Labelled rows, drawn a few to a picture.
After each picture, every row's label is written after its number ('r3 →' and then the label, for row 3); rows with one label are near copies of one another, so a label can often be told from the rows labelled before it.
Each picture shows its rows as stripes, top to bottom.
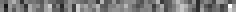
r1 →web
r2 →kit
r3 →kit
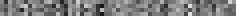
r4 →kit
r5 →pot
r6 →web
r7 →pot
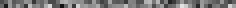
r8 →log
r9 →kit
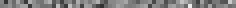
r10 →kit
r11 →pot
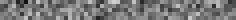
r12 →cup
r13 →web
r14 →log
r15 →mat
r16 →pot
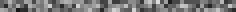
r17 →log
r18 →kit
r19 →cup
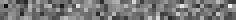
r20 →cup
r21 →kit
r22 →mat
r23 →web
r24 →log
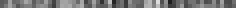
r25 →log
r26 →log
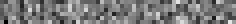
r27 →web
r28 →mat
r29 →mat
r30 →log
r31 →web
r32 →kit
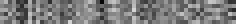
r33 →cup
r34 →mat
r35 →cup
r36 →kit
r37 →cup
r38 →mat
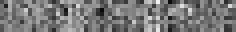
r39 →log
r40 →kit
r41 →pot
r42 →pot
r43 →log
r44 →mat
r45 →log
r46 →log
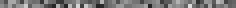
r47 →web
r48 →pot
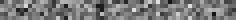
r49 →log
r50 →pot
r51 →cup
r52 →web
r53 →pot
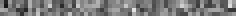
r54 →kit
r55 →kit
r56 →cup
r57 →mat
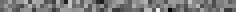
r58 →pot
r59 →mat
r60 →log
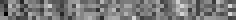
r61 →web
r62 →kit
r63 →web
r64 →kit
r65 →cup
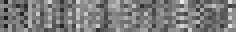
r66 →kit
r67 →cup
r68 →kit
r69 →mat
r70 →kit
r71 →mat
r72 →kit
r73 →pot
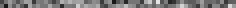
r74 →log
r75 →kit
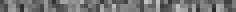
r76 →log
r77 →web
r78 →web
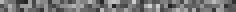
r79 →cup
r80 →log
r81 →web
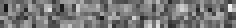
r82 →log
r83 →kit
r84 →kit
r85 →web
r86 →cup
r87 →log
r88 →log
